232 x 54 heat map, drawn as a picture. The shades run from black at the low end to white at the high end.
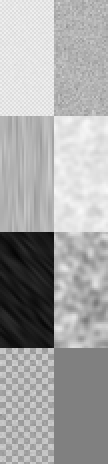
The table splits into 4 rows of 2 panels. Panel 1,1: very high, checkered, faint in contrast. Panel 1,2: high, fine-grained, faint in contrast. Panel 2,1: high, streaked downward, faint in contrast. Panel 2,2: very high, blotchy, faint in contrast. Panel 3,1: very low, slanting down to the right, faint in contrast. Panel 3,2: high, blotchy. Panel 4,1: high, checkered. Panel 4,2: middling, flat.
